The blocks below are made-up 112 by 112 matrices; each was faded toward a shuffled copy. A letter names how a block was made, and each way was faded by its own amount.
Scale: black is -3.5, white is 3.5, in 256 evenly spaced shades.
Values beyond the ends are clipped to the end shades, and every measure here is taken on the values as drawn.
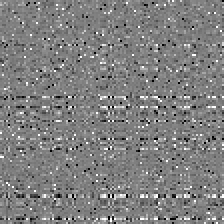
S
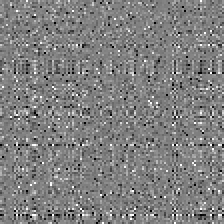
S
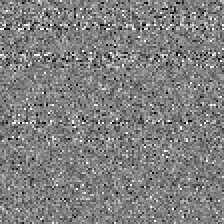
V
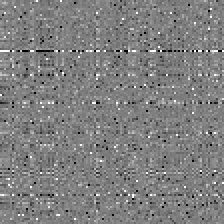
S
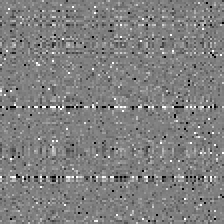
S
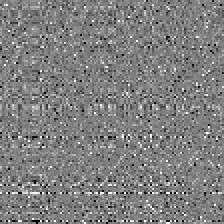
S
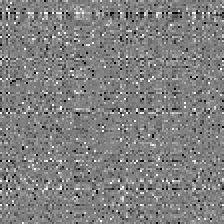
S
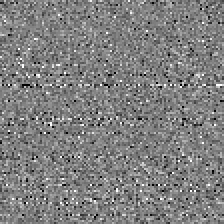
V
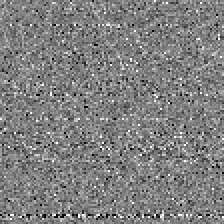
V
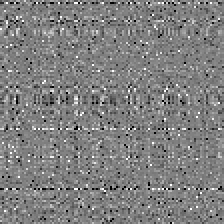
S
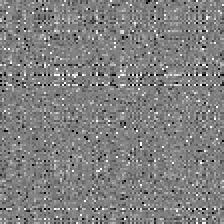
S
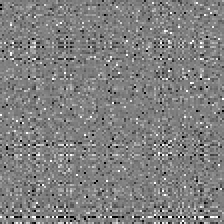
S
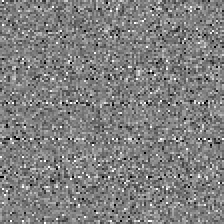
V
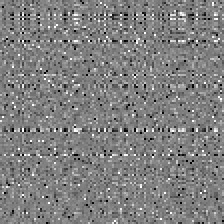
S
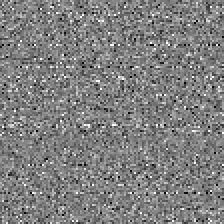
V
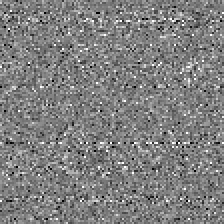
V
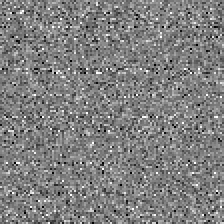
V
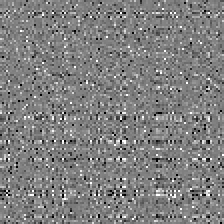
S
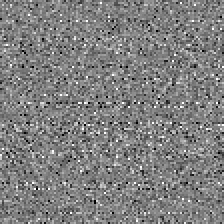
V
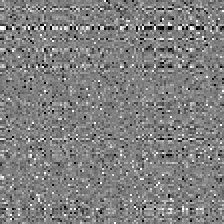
S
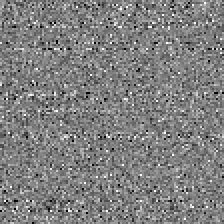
V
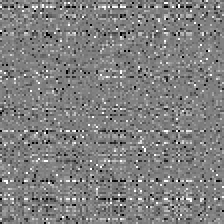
S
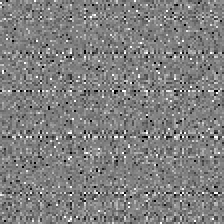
S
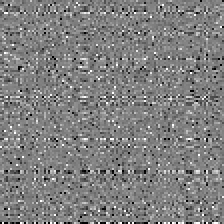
S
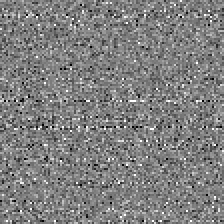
V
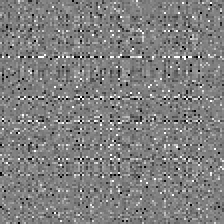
S
